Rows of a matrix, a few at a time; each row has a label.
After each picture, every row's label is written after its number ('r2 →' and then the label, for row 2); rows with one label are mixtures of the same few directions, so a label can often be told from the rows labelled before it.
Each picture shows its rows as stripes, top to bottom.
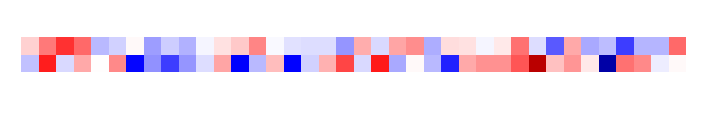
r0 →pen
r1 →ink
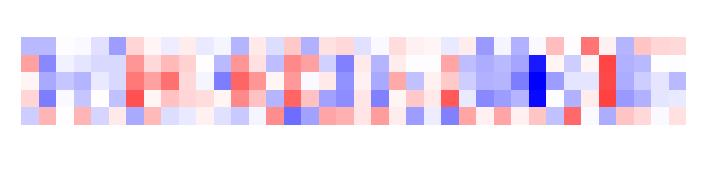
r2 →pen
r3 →ink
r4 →ink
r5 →ink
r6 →ink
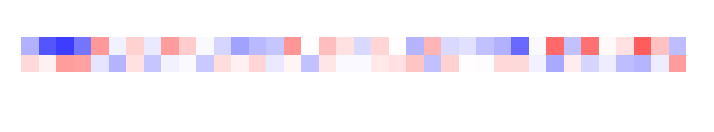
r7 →pen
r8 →pen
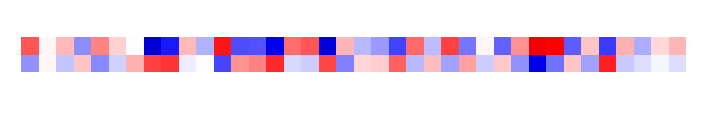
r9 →ink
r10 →ink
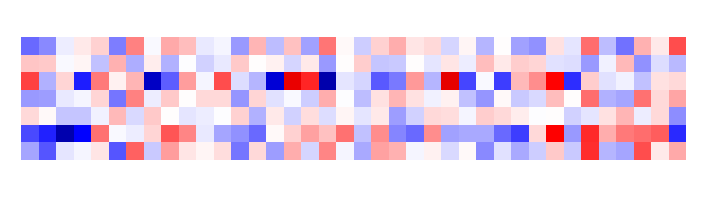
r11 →pen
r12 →pen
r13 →ink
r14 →pen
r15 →pen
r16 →pen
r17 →pen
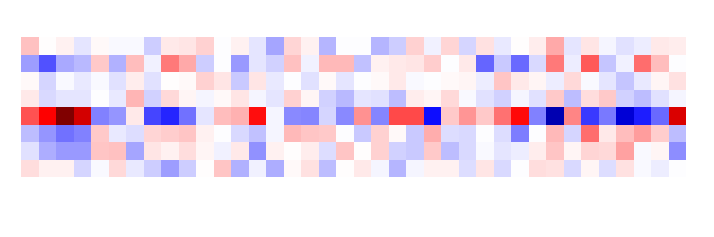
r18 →ink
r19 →pen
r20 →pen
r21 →ink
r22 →pen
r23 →pen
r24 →pen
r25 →ink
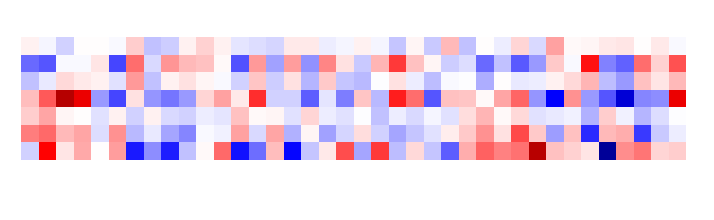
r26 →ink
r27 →pen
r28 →pen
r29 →pen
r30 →pen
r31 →pen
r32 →ink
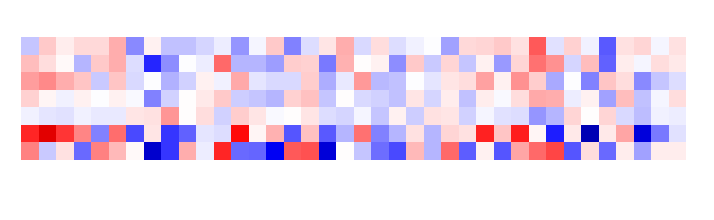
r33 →ink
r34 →ink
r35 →pen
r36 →ink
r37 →ink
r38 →pen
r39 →ink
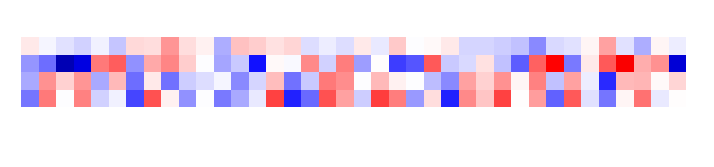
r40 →ink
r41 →pen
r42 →ink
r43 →ink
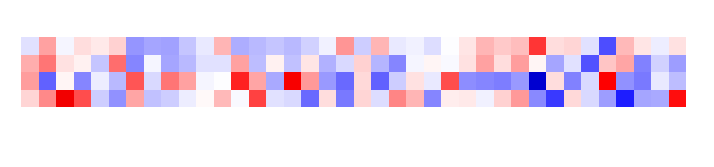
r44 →ink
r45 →pen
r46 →ink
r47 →pen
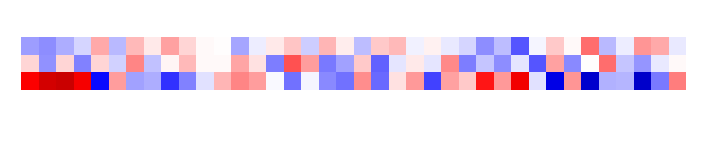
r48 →pen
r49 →ink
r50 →pen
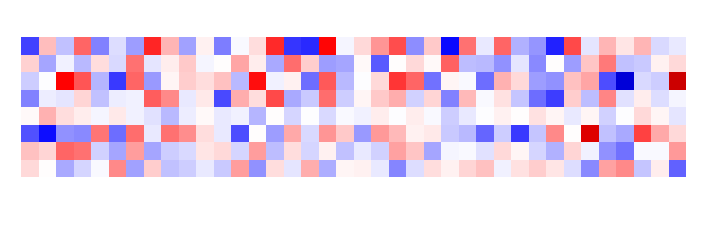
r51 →ink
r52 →ink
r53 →pen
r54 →ink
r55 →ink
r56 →pen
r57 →pen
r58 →pen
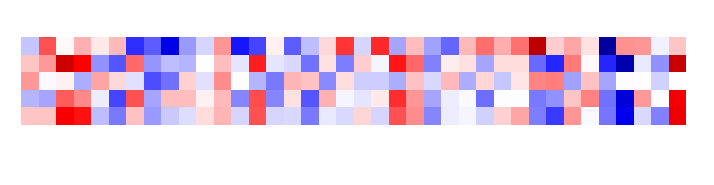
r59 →ink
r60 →pen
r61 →ink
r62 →pen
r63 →pen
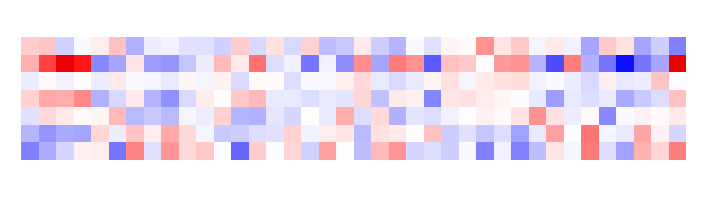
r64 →pen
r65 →pen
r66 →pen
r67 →pen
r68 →ink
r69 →pen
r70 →pen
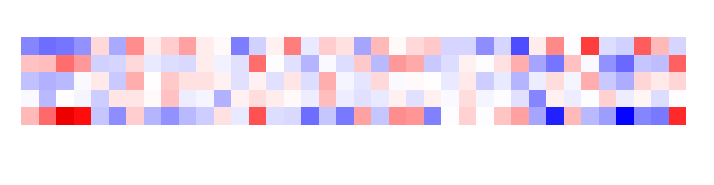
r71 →pen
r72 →pen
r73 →pen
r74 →ink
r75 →pen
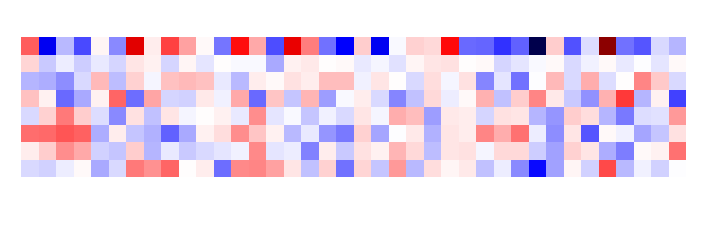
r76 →ink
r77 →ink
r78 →pen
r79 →pen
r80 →pen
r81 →pen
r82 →pen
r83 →ink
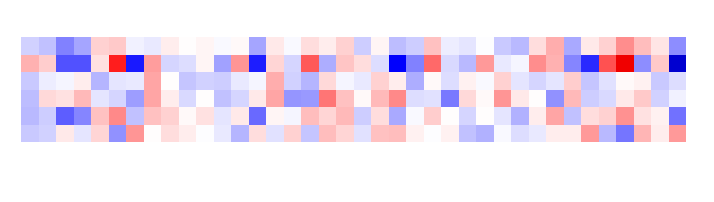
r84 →pen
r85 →pen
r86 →ink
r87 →ink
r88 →pen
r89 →pen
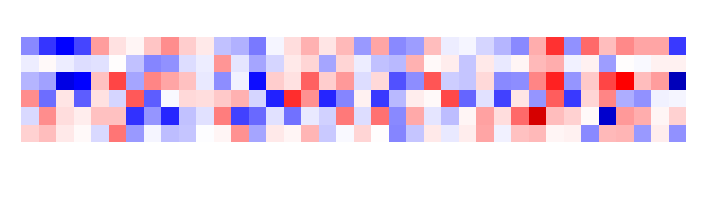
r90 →pen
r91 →ink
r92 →pen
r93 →ink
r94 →ink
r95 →pen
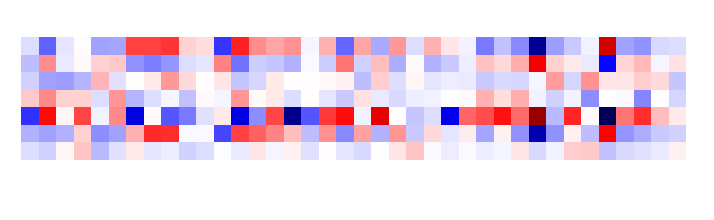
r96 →ink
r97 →ink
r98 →pen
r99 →pen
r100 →ink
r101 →ink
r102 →pen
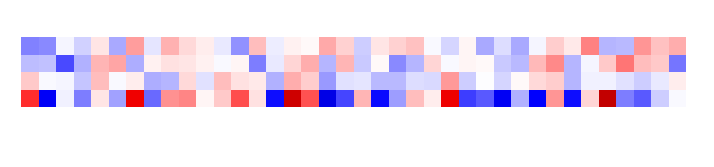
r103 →pen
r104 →pen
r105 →ink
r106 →ink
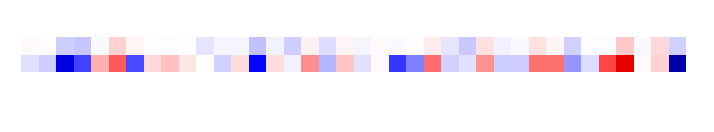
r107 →pen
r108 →pen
